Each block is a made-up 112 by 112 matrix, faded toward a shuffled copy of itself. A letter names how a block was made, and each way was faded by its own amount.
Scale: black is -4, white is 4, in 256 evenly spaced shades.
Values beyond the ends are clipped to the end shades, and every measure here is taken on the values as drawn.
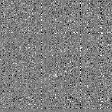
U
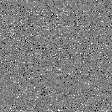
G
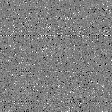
G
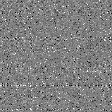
G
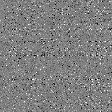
G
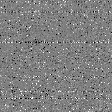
G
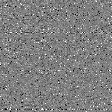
G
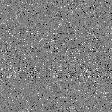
G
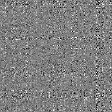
U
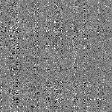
U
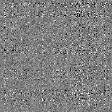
U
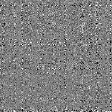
U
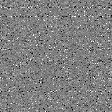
G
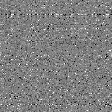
G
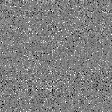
G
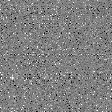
G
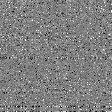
G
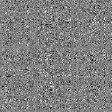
U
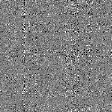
U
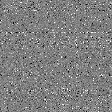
G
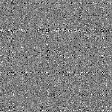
U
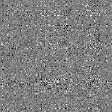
U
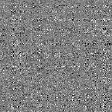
U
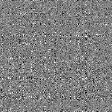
U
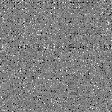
G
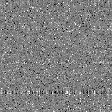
G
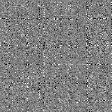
U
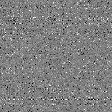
G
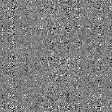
U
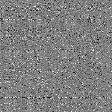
G
